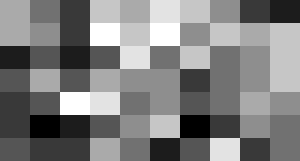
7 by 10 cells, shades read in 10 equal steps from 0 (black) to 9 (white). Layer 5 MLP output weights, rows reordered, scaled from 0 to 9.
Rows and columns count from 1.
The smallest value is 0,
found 2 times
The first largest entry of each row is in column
6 4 5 10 3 6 8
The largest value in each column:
6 6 9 9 8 9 7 8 6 7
